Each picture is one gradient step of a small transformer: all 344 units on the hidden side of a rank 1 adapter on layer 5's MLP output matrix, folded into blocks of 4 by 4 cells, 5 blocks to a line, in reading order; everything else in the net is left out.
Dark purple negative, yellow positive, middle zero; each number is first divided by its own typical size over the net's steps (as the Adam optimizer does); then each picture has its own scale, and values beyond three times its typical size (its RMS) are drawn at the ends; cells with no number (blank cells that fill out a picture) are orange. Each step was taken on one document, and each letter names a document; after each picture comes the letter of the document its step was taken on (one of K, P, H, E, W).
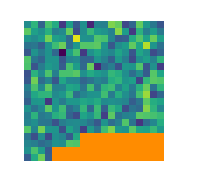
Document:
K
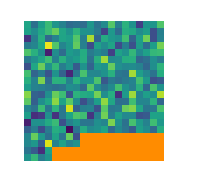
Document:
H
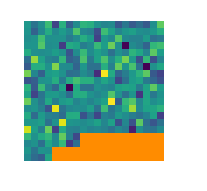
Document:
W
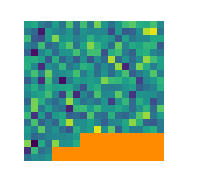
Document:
H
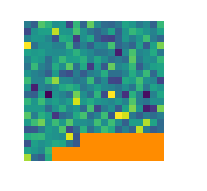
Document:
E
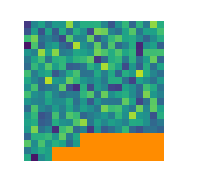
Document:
E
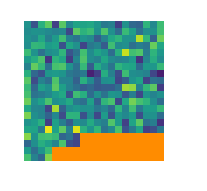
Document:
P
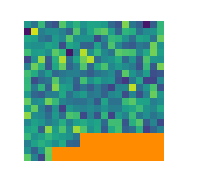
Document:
P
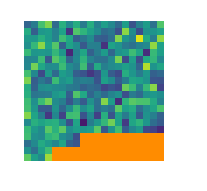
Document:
P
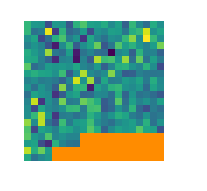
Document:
H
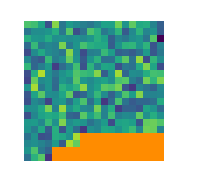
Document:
P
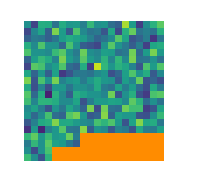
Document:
K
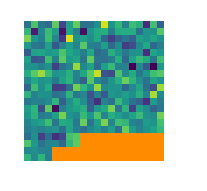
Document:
P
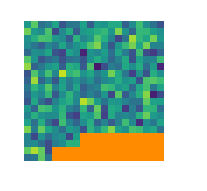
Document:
K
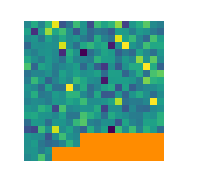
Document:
W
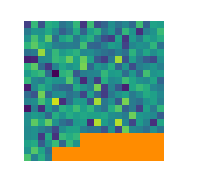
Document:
P
